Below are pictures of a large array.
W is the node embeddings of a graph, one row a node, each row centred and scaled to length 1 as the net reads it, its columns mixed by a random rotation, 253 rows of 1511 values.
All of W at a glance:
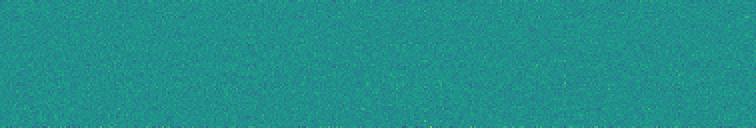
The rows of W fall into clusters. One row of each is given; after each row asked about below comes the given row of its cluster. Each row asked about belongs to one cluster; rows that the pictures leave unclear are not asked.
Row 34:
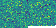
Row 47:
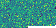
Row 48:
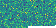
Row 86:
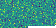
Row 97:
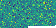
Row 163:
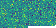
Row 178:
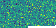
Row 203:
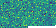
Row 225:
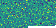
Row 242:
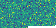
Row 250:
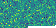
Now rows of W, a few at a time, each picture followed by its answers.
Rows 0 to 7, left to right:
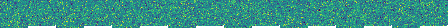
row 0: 250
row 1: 250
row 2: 250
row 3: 225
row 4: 86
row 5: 178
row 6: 250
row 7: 34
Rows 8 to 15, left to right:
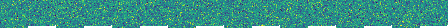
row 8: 163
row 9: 225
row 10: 34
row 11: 242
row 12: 178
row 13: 34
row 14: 97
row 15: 250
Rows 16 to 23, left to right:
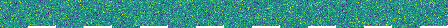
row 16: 250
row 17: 163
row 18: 203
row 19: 163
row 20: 225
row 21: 34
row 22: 47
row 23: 34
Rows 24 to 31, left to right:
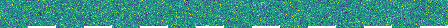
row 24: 163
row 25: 48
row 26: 48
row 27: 178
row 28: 34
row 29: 250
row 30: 47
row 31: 242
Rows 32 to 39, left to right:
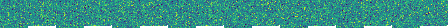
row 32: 178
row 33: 178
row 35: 178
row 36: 97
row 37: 225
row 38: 47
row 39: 48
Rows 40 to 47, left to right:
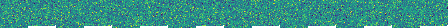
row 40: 225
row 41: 242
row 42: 203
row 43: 225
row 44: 48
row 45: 163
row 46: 203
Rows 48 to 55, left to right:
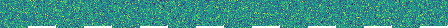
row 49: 86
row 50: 225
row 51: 250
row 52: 86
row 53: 250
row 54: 178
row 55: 250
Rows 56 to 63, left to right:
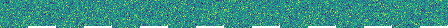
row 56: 203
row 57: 250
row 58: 163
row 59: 225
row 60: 86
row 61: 203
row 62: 97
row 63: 242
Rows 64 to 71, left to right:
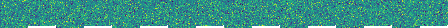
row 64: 163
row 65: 250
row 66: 225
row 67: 178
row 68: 178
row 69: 34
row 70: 225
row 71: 203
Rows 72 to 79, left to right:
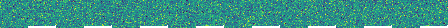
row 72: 97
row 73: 86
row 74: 47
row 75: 178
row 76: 203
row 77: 48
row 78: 250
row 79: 225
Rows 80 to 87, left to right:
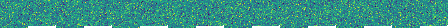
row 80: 242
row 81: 203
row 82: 242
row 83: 163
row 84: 225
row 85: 225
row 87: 178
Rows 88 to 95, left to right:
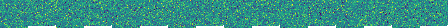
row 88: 48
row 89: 97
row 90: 48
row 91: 242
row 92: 97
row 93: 163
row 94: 203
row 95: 97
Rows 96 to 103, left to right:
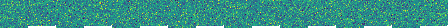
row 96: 34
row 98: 86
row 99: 250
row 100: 242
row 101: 48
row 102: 163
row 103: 97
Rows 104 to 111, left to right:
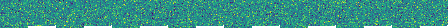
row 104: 178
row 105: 250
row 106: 163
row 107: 47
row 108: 203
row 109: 163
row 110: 47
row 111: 47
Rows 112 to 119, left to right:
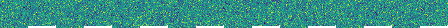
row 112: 242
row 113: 163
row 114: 203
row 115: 47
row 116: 225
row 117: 48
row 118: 163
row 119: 242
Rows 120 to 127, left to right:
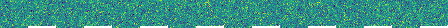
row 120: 203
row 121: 203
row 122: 242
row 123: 34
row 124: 86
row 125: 34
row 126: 178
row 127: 250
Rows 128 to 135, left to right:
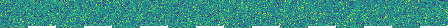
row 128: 47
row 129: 250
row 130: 250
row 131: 47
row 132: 86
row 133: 86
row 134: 250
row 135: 225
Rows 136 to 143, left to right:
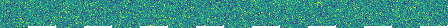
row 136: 47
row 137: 34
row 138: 178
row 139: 225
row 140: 48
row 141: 34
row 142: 86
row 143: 86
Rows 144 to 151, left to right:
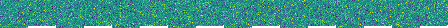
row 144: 242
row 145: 163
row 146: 178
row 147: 34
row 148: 242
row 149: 163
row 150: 242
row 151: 48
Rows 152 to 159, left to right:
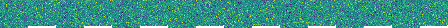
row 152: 48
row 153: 47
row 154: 47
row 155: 34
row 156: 250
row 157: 47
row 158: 163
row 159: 178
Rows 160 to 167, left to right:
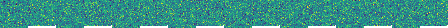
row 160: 178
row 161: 34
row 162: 48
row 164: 242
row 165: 242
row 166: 34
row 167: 48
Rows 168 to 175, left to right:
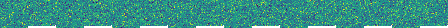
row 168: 242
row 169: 97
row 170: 97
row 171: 242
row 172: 34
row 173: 48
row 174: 34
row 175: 86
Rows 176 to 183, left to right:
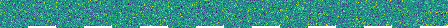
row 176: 97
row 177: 97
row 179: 97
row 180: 163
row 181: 86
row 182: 47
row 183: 203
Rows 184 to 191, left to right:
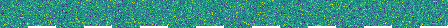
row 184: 178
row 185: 47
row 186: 47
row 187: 86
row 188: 242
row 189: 178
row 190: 97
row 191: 250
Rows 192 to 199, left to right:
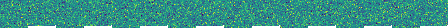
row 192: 178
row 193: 203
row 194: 97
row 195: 48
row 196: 250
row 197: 203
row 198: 225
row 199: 242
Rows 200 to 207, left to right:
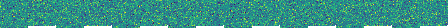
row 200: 97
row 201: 34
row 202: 242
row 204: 47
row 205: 97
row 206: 34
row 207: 86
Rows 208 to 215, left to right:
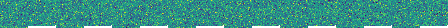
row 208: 242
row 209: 48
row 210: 242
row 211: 163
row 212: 225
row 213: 225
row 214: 97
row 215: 203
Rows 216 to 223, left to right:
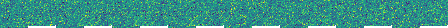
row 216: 47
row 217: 203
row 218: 203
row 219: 203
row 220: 34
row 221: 242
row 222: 225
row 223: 250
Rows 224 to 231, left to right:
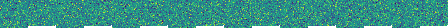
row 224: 250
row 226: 97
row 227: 178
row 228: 86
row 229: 86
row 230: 97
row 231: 203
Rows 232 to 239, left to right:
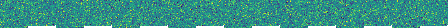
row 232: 86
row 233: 47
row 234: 250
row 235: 97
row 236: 86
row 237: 203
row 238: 250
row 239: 86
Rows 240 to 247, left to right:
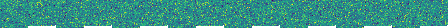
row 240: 34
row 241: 47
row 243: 34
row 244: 225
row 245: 163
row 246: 242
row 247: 250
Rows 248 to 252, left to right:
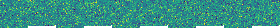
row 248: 48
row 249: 34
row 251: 86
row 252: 225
